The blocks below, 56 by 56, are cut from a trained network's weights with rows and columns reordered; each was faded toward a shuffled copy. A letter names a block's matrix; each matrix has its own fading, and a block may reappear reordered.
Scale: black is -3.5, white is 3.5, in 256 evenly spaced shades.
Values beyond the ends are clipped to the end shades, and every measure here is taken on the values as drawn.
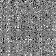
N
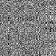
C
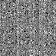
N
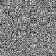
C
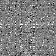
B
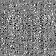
N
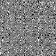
B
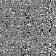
B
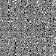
B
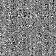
N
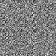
C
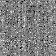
N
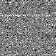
B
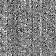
N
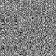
C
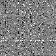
B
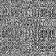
C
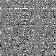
B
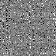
B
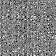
N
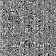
N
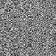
C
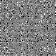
B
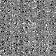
N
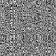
C
